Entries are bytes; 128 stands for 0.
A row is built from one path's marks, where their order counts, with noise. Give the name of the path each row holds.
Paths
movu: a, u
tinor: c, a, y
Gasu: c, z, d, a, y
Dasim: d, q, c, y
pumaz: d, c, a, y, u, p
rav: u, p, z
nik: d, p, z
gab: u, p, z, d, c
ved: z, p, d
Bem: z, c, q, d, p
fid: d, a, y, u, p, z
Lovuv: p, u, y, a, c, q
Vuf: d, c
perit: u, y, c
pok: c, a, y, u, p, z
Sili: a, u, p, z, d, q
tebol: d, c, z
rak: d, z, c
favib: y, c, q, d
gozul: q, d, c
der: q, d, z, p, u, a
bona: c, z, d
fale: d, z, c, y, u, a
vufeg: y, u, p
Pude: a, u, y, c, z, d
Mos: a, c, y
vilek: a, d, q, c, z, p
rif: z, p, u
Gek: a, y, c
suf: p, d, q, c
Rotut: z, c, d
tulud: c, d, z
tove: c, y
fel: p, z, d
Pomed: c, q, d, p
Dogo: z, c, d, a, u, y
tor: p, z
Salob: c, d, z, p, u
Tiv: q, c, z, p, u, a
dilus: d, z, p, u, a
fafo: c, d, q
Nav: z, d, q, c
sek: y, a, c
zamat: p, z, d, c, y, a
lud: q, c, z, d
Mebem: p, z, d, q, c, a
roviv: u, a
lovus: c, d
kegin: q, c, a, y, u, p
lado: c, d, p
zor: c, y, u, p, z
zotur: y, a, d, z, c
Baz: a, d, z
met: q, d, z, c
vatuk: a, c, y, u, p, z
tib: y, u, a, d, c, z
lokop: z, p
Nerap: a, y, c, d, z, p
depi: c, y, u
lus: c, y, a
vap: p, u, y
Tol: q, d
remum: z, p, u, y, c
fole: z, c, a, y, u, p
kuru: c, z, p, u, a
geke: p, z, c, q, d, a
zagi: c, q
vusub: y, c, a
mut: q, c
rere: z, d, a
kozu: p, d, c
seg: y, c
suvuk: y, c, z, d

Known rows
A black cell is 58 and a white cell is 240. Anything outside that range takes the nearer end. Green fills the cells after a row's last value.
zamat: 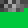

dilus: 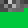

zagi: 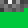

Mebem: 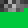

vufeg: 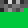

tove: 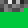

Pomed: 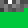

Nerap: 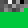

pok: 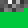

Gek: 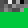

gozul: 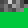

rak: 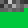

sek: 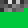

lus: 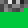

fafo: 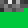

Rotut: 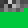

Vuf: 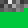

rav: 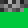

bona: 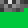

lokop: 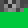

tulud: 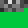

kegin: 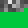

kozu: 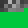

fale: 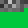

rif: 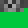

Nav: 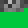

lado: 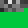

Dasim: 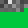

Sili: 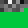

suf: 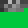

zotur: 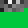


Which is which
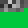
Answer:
fole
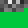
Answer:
tinor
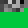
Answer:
perit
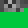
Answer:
ved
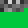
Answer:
tib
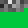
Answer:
pumaz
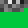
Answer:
depi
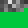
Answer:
mut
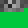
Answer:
rere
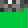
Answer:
Salob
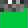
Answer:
vilek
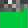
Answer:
tebol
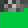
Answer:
fel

